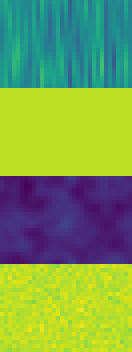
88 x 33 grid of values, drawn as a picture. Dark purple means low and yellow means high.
It is made of 4 by 1 panels. Panel 1,1: middling, streaked downward. Panel 2,1: very high, flat. Panel 3,1: very low, blotchy, faint in contrast. Panel 4,1: very high, fine-grained, faint in contrast.
